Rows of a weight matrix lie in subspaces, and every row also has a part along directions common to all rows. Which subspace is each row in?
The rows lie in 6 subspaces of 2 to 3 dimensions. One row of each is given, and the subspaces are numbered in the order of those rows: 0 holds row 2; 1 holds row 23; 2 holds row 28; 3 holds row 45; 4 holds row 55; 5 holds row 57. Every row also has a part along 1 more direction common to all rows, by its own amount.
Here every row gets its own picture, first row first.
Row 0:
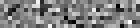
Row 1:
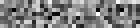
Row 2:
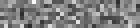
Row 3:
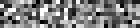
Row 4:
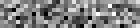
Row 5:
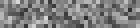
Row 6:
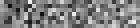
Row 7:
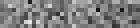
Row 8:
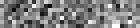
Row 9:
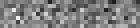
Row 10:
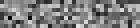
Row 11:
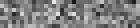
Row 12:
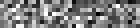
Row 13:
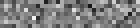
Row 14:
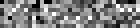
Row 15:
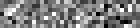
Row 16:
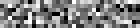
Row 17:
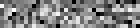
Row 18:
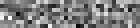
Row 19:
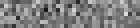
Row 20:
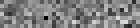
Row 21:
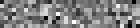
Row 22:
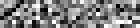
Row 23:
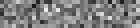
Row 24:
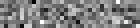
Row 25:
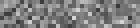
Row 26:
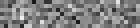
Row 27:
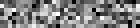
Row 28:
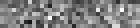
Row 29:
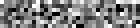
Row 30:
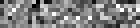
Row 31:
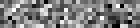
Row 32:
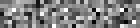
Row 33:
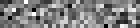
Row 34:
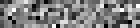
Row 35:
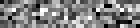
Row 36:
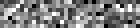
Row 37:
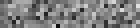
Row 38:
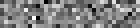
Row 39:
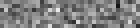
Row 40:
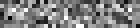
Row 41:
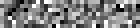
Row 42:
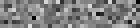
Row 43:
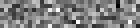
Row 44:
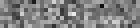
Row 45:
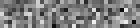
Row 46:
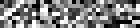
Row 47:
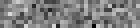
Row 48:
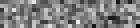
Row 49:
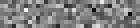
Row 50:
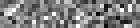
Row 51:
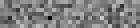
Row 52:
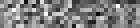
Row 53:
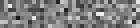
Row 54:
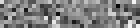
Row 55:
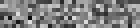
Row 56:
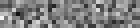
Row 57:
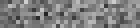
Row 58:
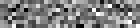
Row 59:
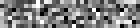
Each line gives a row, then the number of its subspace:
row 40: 4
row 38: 1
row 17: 0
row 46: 4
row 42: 1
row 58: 1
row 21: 3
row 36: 3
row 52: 5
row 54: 3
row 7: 2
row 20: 3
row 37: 5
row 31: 2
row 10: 4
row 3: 1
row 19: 1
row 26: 0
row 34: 5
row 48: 0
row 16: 2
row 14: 1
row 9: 5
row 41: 5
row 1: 2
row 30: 1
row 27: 0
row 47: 5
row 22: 4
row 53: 1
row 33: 5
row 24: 0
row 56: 4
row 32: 3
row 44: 0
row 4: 5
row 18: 4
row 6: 2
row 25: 4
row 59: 3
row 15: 3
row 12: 5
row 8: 2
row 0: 0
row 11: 0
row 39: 0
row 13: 1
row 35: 5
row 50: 3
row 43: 0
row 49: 1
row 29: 2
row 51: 2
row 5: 4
